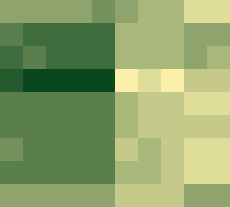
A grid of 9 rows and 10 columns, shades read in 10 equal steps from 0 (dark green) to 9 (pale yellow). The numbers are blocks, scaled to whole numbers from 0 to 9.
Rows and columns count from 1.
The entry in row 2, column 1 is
3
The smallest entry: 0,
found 4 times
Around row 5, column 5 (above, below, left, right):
0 3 3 6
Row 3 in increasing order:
2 2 2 2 3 5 6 6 6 6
